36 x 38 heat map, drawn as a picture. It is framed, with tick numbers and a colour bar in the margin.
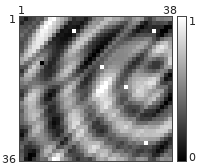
Lone odd cells: 6, 5 higher and 1 lower than their neighbours. Rings: centred on the middle right. Slope: none.
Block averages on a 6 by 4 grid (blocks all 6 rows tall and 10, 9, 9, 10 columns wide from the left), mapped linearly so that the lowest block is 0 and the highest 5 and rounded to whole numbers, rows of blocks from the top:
4 1 2 0
3 2 2 4
2 2 5 4
2 4 5 2
2 4 4 4
2 3 4 1
